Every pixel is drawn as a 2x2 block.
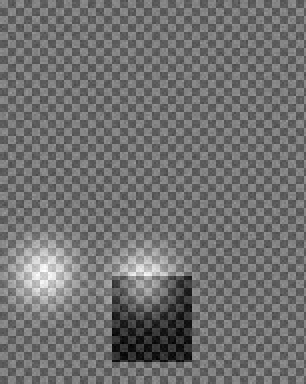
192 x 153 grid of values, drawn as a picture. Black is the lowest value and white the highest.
Odd patch: lower, in the bottom middle. Bumps: two. Ninth with the lowest average: bottom middle. Mirror symmetry: none. Ninth with the highest average: bottom left.
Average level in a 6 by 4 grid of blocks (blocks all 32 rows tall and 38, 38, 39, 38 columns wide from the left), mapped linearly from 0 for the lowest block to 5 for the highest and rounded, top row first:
2 2 2 2 | 2 2 2 2 | 2 2 2 2 | 3 2 2 2 | 5 3 1 2 | 2 0 0 2
